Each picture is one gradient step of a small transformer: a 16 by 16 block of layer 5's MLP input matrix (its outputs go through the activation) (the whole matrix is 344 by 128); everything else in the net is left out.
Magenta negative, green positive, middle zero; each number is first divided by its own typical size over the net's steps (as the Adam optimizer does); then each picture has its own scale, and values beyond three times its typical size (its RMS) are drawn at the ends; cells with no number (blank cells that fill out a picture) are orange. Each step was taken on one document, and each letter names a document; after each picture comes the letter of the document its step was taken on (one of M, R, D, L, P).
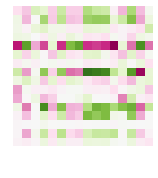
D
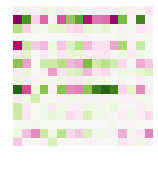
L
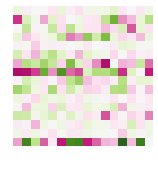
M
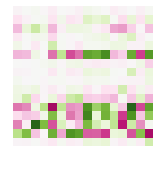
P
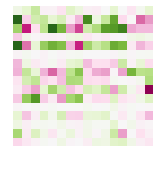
L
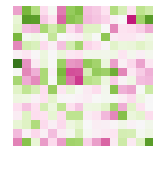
M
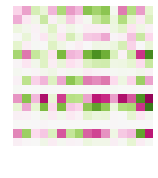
D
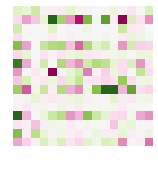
L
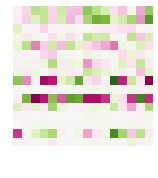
D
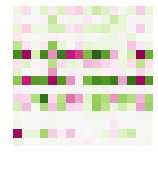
D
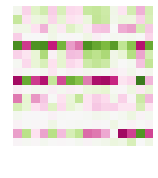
D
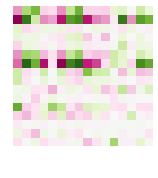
L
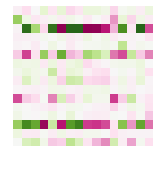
P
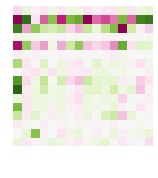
L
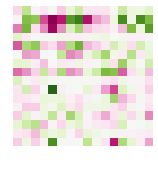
M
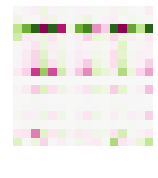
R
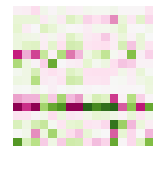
P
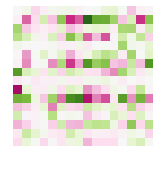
P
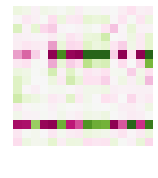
P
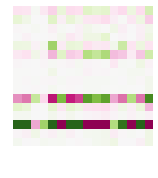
P
